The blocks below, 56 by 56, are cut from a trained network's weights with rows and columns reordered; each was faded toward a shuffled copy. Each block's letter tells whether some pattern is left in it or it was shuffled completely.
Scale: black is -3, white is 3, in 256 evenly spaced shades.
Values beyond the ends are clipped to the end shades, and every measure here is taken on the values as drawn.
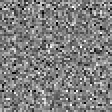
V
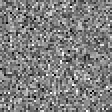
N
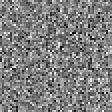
V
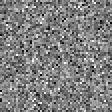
N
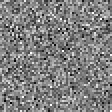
N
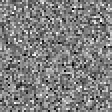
N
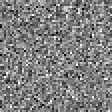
N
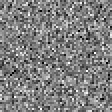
N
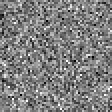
N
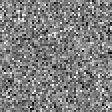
N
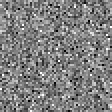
N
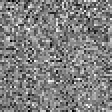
V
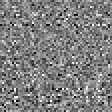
V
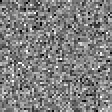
N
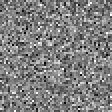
N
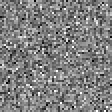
N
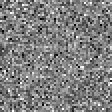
N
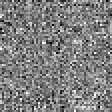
V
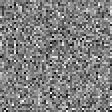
V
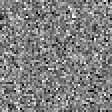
N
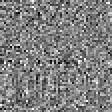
V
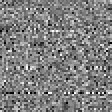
V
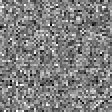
V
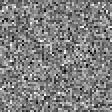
N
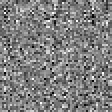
V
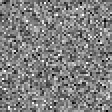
N
